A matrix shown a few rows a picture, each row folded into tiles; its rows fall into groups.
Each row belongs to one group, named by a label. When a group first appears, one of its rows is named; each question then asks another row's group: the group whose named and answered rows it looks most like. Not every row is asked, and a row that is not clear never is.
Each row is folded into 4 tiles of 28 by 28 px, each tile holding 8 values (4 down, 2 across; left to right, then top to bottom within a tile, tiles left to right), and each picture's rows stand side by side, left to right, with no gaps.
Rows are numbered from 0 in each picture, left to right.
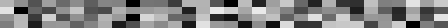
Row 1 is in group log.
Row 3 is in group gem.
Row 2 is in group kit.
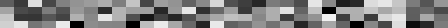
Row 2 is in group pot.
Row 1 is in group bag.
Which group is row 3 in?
kit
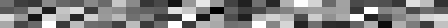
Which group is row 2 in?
log
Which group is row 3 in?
pot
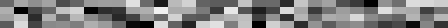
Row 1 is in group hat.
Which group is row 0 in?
gem
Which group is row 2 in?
gem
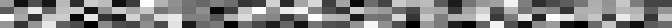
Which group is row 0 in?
bag
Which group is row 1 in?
kit
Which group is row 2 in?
pot
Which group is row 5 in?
hat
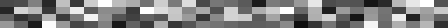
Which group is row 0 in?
bag
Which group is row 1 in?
hat
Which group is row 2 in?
pot
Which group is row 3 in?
log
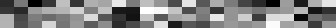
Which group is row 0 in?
bag
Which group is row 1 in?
hat
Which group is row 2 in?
bag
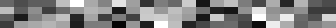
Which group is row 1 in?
hat
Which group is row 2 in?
hat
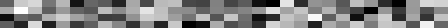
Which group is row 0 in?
kit
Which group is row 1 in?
kit
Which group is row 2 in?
bag
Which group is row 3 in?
gem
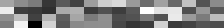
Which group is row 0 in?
gem
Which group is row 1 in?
hat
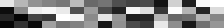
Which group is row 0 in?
hat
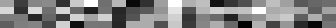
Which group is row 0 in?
pot
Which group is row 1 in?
log
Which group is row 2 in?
kit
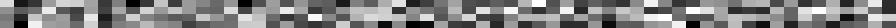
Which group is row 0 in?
log
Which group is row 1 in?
pot
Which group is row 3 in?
kit
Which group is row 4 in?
pot
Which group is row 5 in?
pot
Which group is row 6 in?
kit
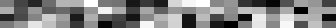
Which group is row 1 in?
log
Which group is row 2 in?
log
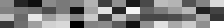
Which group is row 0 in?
log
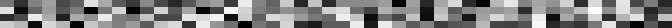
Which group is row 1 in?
gem
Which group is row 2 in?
kit
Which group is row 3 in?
gem
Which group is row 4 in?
log
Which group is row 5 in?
hat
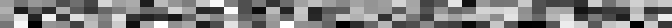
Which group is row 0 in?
gem
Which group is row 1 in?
bag
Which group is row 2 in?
gem
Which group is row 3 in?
hat
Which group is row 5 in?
gem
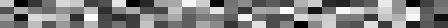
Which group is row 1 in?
log
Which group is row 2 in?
pot
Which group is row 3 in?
kit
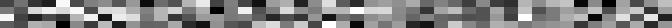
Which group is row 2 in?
bag
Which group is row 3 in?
kit
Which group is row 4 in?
gem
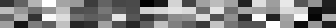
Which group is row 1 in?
bag
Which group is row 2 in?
hat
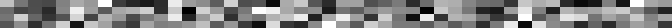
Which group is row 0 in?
gem
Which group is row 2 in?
hat
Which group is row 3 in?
bag
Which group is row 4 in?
gem
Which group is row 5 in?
pot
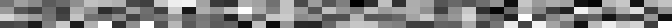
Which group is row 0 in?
gem
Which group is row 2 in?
kit
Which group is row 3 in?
pot
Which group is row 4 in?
gem
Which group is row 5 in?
bag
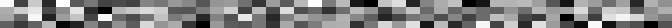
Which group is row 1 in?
kit
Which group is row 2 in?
pot
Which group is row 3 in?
bag
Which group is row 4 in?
log
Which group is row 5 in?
kit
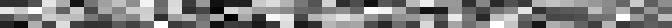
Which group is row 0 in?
kit
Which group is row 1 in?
hat
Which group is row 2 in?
kit
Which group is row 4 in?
bag
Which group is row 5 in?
hat
